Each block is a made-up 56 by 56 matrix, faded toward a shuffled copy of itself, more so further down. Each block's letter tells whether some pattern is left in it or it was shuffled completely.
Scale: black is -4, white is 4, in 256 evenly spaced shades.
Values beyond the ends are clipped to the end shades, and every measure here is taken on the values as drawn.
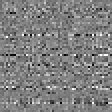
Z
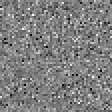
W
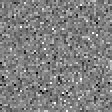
W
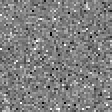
W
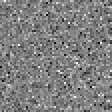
W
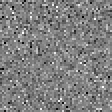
W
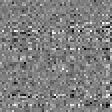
Z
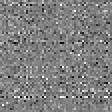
Z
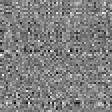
Z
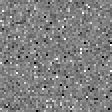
W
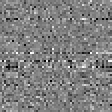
Z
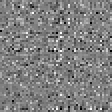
Z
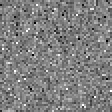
W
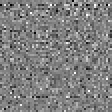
Z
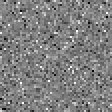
W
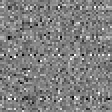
Z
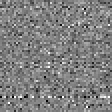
Z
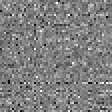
Z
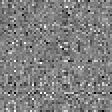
Z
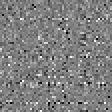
Z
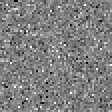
W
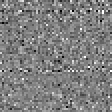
Z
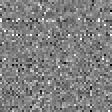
Z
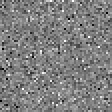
W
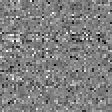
Z
